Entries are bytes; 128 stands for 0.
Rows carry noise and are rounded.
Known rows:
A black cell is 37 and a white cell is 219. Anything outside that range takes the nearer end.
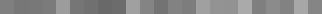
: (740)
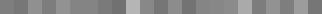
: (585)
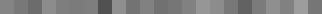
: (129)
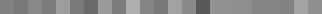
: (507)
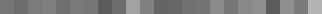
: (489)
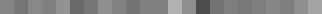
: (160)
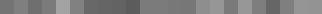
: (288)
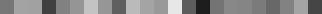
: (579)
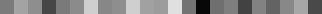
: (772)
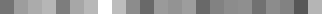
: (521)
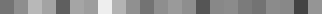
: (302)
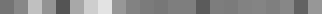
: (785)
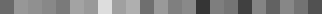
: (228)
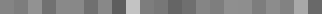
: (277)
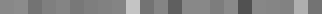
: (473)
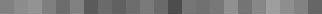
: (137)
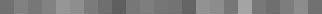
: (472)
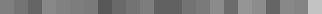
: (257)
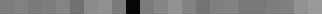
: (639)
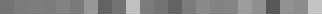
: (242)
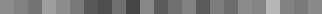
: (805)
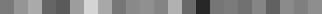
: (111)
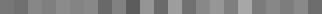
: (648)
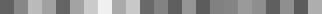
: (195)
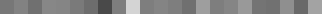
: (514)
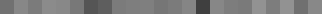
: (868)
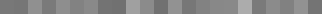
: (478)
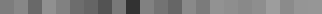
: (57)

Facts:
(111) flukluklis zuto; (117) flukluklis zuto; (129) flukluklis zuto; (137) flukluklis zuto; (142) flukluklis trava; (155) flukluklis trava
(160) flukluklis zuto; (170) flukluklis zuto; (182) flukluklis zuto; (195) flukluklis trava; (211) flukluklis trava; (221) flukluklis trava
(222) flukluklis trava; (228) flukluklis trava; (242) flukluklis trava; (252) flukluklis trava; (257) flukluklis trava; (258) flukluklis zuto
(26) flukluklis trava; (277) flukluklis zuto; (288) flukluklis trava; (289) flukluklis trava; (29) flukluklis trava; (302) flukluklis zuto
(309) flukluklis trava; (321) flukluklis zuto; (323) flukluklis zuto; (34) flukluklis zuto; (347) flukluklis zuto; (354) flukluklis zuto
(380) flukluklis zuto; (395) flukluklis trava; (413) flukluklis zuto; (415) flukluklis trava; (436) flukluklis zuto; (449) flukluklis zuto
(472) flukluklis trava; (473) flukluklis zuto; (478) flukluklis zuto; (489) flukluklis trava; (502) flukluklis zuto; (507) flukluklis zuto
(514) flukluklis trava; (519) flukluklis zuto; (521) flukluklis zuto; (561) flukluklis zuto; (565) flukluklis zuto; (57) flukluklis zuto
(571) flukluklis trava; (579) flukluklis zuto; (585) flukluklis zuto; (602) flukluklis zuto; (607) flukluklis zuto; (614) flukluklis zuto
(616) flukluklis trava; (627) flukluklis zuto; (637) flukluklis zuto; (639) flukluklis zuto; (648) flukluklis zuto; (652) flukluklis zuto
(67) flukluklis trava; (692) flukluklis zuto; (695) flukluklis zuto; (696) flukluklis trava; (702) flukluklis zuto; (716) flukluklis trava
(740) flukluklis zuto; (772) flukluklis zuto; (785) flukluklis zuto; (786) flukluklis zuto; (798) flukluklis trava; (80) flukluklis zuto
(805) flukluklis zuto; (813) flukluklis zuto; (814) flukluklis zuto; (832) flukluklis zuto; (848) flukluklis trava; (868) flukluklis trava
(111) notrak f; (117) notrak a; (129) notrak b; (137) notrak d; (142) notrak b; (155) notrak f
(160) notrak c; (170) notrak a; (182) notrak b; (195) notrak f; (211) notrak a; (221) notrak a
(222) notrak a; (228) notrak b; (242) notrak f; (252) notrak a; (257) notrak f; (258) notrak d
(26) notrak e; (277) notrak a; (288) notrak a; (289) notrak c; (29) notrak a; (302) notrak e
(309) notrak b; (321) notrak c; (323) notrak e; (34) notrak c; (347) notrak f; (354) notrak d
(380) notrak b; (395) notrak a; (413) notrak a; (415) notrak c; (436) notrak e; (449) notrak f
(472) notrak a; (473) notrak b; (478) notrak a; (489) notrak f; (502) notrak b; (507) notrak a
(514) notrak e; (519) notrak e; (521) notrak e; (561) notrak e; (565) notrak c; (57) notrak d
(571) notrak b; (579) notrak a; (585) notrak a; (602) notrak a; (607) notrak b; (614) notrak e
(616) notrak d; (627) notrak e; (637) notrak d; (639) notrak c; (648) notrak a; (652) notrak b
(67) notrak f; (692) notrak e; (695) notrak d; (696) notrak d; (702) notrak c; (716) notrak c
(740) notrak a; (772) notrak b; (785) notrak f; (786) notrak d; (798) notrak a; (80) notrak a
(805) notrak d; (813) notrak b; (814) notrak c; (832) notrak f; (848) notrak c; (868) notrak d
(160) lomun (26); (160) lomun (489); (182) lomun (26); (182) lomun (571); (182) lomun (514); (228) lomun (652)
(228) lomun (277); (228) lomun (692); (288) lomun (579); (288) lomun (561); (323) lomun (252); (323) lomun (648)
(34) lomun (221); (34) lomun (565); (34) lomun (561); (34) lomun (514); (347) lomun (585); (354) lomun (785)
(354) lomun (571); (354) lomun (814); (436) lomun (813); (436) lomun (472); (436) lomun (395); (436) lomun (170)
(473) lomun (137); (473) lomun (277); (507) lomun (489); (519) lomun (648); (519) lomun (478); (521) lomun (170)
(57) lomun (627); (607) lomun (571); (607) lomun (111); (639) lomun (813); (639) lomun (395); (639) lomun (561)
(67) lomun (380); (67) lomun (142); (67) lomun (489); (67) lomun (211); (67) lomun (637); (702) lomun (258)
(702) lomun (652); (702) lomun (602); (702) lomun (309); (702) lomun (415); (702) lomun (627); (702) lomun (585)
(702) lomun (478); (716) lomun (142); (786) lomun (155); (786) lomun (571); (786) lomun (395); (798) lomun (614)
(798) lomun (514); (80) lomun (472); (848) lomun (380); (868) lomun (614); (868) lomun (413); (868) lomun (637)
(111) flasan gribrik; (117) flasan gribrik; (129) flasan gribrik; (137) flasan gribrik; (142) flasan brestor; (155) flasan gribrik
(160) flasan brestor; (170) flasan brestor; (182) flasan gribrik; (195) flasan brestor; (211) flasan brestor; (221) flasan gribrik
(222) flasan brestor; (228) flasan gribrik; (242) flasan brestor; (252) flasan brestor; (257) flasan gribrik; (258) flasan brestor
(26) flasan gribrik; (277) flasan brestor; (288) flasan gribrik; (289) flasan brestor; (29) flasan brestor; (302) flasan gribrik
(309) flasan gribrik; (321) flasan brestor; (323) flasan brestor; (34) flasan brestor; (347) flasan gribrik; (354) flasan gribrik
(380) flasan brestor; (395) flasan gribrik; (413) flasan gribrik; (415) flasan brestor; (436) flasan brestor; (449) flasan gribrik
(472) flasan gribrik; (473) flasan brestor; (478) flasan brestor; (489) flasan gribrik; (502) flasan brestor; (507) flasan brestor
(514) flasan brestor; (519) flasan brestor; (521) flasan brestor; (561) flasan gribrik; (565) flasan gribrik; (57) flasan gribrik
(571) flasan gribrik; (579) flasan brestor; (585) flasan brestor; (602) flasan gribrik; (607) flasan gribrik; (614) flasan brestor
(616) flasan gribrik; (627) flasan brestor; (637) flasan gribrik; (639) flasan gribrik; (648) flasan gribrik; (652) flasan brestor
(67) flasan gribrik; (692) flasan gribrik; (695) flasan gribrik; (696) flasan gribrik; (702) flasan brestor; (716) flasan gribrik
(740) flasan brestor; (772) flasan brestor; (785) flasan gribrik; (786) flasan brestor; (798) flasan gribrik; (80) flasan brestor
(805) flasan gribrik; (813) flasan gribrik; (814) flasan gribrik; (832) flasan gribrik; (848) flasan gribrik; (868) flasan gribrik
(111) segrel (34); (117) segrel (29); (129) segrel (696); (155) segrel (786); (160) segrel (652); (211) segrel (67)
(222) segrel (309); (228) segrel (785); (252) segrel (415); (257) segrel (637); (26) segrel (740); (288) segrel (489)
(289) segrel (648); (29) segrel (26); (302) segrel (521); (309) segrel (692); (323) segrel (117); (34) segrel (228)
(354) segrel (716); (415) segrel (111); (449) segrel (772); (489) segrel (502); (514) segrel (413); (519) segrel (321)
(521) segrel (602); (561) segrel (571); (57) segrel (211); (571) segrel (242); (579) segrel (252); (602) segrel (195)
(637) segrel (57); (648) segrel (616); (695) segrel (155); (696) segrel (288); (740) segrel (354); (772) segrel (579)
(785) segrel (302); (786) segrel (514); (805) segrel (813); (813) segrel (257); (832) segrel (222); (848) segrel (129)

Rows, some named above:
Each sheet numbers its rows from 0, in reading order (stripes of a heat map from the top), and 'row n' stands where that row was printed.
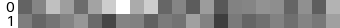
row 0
(195)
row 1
(848)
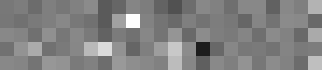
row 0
(155)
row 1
(142)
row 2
(561)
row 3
(34)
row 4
(519)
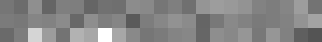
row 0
(413)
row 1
(702)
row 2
(602)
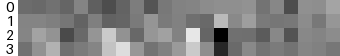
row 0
(716)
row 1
(692)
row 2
(449)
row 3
(34)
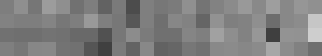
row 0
(786)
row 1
(347)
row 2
(67)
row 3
(637)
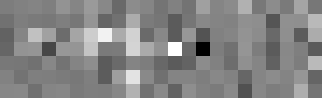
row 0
(170)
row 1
(242)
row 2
(195)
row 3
(252)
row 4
(155)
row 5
(380)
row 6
(473)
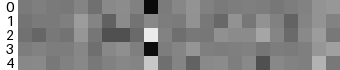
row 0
(639)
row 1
(798)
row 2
(211)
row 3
(639)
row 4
(473)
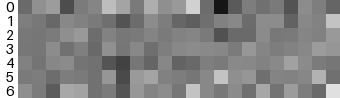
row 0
(415)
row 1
(257)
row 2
(289)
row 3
(321)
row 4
(637)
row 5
(502)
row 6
(323)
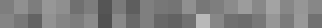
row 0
(786)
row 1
(813)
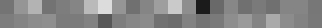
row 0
(34)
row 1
(258)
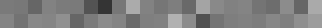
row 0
(26)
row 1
(160)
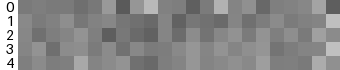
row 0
(652)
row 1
(832)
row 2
(117)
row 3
(436)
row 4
(80)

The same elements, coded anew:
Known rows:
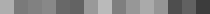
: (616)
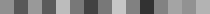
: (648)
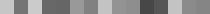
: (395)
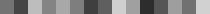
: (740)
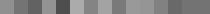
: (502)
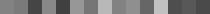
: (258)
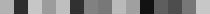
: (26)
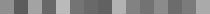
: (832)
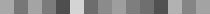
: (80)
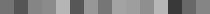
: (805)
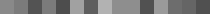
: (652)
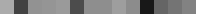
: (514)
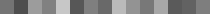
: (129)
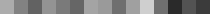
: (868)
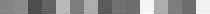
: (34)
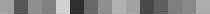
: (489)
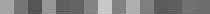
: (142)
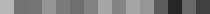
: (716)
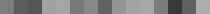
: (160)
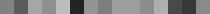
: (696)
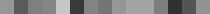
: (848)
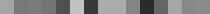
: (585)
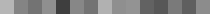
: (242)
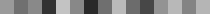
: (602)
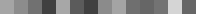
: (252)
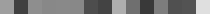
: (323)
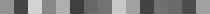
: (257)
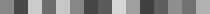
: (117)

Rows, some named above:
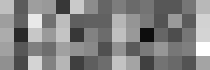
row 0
(436)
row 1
(288)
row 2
(26)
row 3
(521)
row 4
(257)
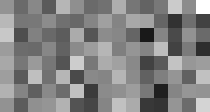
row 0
(579)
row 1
(716)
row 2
(692)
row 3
(137)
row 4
(170)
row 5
(155)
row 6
(507)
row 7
(211)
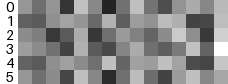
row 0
(602)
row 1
(786)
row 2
(415)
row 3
(252)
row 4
(786)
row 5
(602)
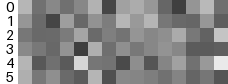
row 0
(413)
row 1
(380)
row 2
(772)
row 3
(473)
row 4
(302)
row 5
(347)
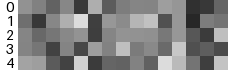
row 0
(702)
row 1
(637)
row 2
(289)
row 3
(258)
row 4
(228)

